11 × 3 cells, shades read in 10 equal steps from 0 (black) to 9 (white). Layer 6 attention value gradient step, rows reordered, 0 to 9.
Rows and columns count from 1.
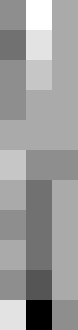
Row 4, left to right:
5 6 6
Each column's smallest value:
4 0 5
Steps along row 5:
same same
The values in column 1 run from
4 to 8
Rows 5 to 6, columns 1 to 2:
6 6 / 7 5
